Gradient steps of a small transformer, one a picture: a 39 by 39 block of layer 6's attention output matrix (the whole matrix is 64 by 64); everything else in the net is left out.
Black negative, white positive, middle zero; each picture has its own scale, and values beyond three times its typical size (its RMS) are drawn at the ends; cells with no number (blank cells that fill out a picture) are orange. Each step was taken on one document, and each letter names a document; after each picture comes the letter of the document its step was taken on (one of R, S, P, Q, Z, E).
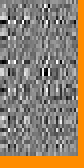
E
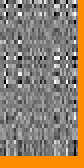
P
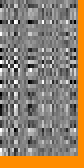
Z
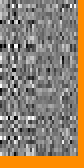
Z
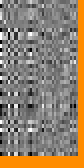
Z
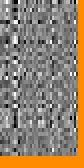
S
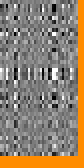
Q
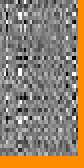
P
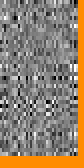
S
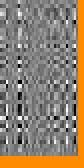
P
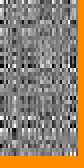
Z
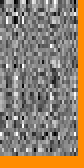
S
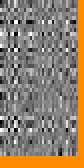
Z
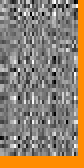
Q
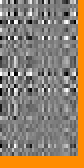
Z
